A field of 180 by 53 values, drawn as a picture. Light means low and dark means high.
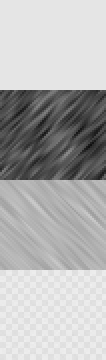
It is made of 4 by 1 panels. Panel 1,1: very low, flat. Panel 2,1: high, slanting up to the right. Panel 3,1: low, slanting down to the right, faint in contrast. Panel 4,1: very low, checkered, faint in contrast.
